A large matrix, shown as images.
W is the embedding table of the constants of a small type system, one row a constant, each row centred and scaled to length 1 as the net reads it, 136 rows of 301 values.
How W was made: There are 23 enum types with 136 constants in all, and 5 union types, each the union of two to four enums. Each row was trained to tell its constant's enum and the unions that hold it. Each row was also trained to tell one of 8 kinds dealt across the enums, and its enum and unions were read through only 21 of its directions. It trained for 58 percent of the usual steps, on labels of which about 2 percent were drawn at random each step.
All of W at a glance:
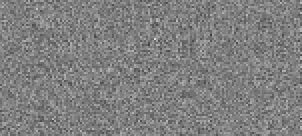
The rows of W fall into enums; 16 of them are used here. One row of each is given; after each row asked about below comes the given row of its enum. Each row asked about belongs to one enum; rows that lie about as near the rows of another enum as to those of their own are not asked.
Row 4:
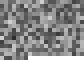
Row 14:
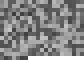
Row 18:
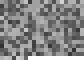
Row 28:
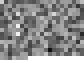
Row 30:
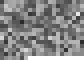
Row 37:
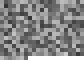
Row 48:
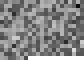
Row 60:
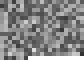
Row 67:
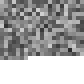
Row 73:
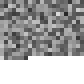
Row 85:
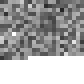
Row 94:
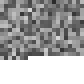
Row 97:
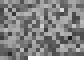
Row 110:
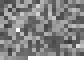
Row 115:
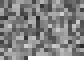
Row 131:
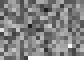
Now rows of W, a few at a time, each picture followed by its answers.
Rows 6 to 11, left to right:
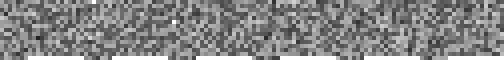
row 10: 4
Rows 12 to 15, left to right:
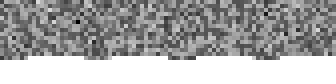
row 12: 97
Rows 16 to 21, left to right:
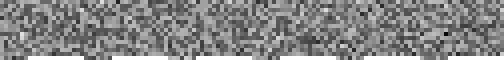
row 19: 110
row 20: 67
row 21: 85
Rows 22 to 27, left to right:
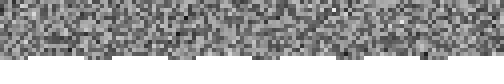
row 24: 115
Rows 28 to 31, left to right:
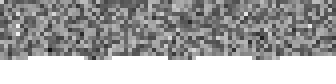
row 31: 28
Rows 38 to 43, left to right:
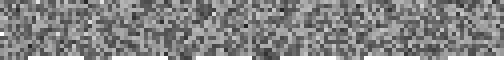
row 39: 97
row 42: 37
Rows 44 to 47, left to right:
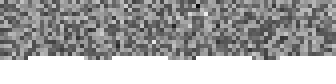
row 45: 131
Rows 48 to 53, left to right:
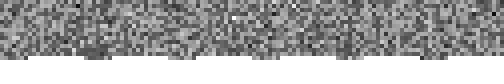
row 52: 37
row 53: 97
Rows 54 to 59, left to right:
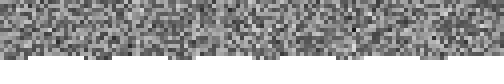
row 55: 73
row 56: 30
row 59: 94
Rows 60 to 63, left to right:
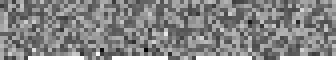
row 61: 94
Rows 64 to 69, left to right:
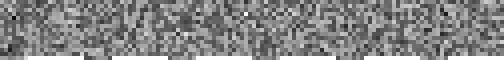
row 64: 30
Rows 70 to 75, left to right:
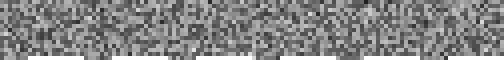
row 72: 14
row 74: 131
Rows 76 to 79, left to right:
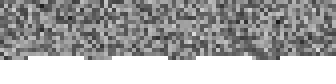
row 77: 28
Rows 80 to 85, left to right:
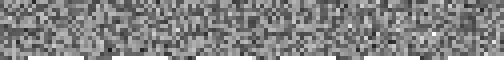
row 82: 14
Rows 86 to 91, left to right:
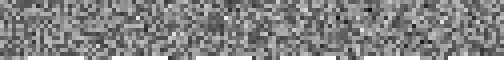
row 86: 131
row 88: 85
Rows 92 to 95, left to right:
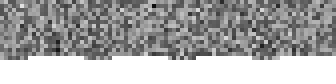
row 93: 37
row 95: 37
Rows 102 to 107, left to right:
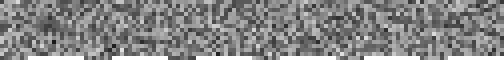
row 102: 85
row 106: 28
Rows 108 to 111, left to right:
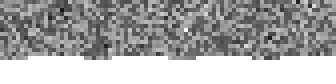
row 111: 73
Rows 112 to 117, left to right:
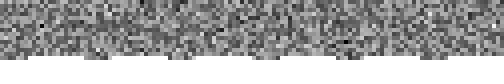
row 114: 115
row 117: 97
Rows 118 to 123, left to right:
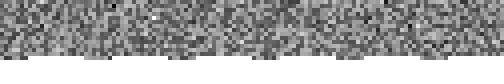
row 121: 30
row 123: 85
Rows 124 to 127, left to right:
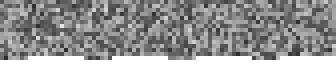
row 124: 94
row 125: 60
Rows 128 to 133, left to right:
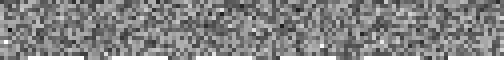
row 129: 115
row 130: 94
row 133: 4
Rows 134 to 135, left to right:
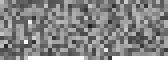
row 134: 131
